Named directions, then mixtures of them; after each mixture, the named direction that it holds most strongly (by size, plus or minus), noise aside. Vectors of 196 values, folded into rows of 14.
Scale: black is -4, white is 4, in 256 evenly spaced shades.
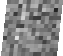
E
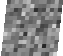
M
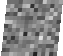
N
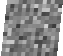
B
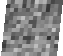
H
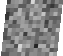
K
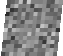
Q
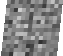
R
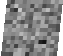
R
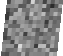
K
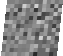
N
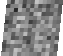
H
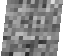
R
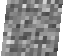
B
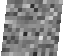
N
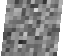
M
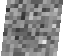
E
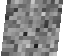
K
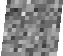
M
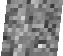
K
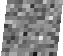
N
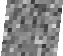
B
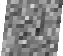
M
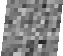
R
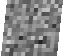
B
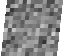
Q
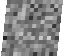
N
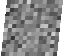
Q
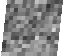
H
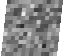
M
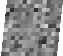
Q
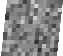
B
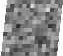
B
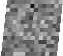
R
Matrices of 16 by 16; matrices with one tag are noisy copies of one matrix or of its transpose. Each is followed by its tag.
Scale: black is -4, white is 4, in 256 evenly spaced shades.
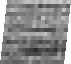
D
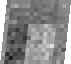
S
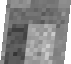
S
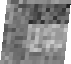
S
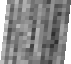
D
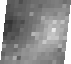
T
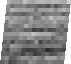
D
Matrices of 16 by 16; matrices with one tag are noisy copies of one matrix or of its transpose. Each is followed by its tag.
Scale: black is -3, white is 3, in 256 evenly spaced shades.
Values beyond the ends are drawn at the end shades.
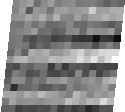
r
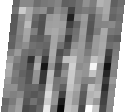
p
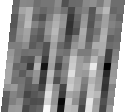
p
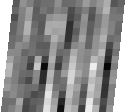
p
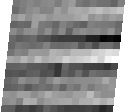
r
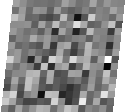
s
